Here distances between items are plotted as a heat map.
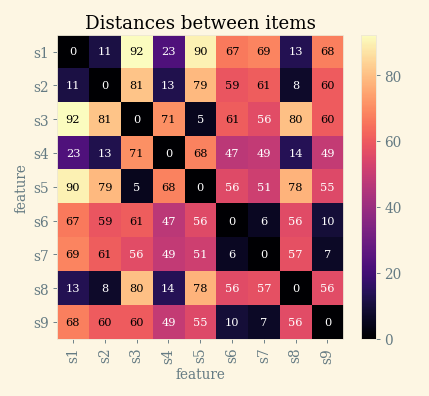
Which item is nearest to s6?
s7
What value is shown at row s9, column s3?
60
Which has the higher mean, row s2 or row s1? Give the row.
s1
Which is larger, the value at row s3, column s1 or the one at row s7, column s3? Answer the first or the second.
the first
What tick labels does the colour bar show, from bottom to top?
0, 20, 40, 60, 80
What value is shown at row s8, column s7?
57
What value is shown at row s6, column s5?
56
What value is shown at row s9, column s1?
68
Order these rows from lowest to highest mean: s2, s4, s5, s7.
s4, s7, s2, s5
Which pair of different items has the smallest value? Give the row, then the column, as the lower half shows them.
s5, s3
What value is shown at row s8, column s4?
14
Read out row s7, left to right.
69 61 56 49 51 6 0 57 7
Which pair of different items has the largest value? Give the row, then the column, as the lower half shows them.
s3, s1
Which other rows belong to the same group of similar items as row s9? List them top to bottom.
s6, s7
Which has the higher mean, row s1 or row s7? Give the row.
s1
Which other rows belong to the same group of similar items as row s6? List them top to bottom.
s7, s9
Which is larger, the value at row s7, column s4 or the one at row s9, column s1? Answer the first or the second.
the second
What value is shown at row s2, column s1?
11
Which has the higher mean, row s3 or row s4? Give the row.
s3
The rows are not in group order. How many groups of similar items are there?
3
